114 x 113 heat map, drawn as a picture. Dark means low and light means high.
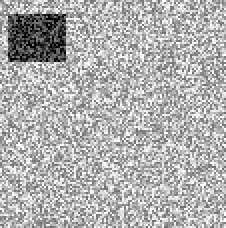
Stripes: none. Odd patch: lower, in the top left. Ninth with the lowest average: top left. Average level on the scale: 70%. Mirror symmetry: none.
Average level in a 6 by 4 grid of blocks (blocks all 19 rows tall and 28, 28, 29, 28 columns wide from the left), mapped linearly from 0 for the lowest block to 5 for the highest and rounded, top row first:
0 4 5 5
0 4 5 5
5 5 5 5
5 5 5 5
5 5 5 5
5 5 5 5
